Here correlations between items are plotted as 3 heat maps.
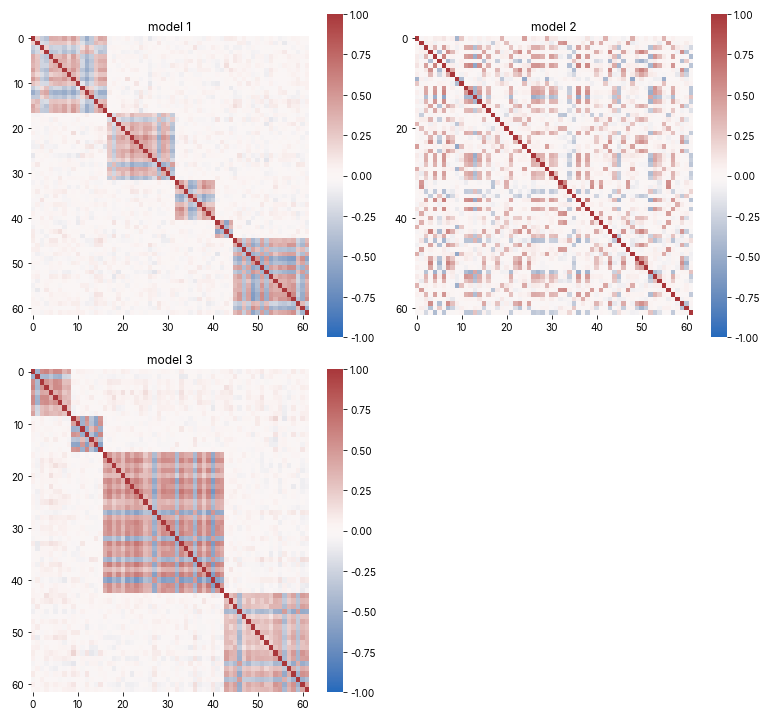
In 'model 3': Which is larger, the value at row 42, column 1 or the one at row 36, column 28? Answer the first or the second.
the first
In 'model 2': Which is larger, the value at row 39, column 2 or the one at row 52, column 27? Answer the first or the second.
the first
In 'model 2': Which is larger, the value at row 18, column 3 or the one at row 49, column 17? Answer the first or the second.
the first
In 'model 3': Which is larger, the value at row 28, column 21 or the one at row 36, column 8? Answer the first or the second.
the first
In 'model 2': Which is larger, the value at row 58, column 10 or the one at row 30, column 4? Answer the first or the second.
the second
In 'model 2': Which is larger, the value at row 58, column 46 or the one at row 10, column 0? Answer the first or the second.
the second
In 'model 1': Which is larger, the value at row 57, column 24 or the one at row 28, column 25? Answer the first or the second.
the first
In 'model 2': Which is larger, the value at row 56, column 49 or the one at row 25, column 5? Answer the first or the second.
the first
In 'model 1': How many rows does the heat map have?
62
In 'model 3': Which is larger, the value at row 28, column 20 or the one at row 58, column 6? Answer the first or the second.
the first
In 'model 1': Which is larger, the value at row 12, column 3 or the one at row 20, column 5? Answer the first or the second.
the first
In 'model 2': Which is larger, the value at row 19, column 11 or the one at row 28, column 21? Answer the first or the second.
the second
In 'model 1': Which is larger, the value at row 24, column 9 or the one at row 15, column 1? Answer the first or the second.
the second
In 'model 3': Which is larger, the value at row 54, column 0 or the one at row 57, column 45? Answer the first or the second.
the second
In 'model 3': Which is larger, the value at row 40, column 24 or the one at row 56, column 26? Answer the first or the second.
the second
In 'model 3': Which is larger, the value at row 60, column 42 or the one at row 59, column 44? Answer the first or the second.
the first
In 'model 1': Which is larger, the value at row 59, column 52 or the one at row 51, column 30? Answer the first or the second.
the first
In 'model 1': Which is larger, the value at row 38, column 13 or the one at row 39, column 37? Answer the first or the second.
the second
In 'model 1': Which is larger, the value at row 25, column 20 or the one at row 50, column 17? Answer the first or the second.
the first
